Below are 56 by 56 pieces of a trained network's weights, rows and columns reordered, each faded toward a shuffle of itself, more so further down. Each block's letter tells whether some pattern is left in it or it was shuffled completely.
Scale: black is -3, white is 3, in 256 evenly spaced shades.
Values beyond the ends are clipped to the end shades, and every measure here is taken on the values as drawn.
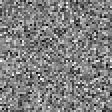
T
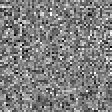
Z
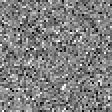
T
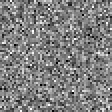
T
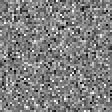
T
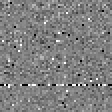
Z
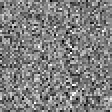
Z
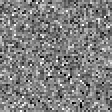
T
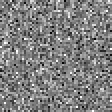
T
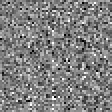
Z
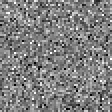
T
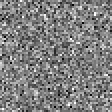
T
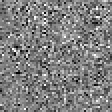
Z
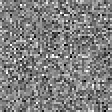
Z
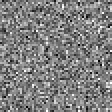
Z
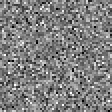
T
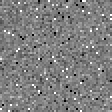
T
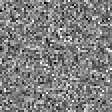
T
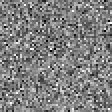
T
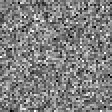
T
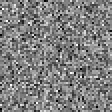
Z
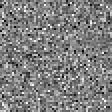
T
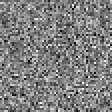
Z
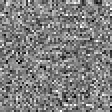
Z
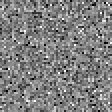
T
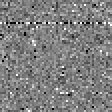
Z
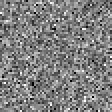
T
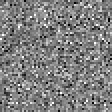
Z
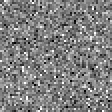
T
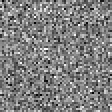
Z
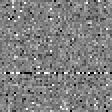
Z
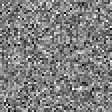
Z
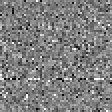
Z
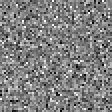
T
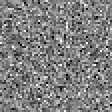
Z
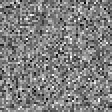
T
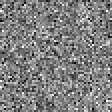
Z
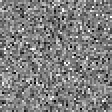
T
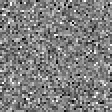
T
